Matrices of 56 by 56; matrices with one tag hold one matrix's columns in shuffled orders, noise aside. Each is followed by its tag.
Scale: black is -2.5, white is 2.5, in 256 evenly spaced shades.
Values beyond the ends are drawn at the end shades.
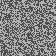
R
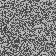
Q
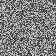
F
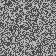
R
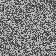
F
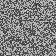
Q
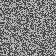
R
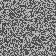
Q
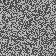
F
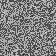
R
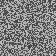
F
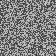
F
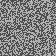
R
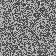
R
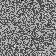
F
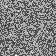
Q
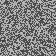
Q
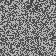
F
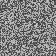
F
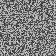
F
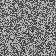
R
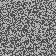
Q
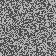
R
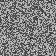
R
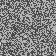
R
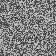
F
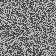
R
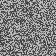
Q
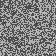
F
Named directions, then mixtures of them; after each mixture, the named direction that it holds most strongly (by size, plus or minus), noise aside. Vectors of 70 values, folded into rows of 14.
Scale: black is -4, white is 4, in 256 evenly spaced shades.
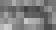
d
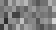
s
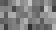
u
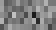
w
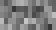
d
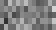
s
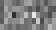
w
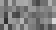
s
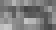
d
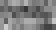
d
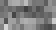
d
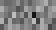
w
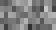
u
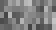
u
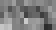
d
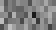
w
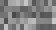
s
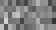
s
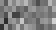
s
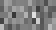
w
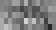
d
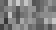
s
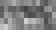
d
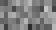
u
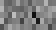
w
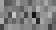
w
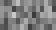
u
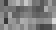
s
